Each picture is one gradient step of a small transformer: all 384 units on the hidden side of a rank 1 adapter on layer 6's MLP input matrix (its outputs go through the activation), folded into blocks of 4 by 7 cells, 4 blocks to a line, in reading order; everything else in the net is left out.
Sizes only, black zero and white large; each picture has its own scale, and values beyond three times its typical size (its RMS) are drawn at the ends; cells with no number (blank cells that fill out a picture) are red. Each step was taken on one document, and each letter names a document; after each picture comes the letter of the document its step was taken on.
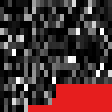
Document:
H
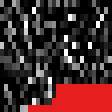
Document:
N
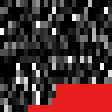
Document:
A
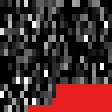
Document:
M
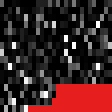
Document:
N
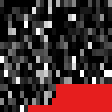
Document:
N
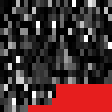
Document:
H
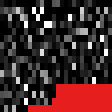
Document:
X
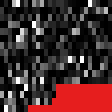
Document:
H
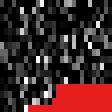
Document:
N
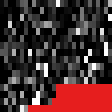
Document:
M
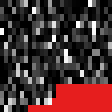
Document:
A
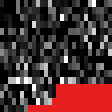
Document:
M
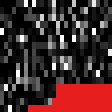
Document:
A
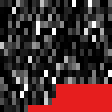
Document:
H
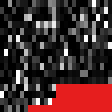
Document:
A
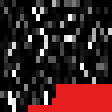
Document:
X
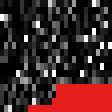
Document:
A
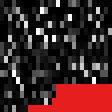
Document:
X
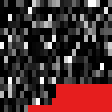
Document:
H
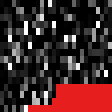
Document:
N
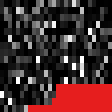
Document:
N
